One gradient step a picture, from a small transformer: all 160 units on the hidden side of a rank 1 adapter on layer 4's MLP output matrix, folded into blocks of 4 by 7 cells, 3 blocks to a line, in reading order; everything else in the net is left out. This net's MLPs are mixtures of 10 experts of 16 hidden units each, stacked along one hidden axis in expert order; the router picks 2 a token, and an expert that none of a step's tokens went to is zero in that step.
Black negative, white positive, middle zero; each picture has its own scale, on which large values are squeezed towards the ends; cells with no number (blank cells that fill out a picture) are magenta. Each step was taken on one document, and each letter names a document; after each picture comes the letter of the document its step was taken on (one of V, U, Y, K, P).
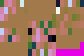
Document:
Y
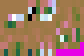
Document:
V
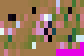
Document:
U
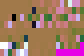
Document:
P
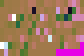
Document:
P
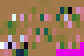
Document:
P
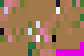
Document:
Y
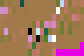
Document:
Y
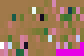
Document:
P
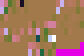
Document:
Y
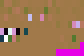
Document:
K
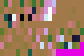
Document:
V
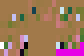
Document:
P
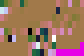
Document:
Y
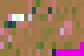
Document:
V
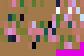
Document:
U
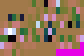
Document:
U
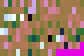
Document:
V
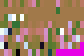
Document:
V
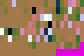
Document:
U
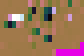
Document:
V
